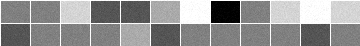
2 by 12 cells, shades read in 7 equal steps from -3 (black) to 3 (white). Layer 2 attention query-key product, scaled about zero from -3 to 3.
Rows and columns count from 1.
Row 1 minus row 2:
1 0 2 -1 -2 2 3 -3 0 2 4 2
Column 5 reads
-1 1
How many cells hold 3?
2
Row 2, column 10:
0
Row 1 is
0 0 2 -1 -1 1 3 -3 0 2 3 2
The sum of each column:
-1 0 2 -1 0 0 3 -3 0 2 2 2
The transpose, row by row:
0 -1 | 0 0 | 2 0 | -1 0 | -1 1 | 1 -1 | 3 0 | -3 0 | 0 0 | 2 0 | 3 -1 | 2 0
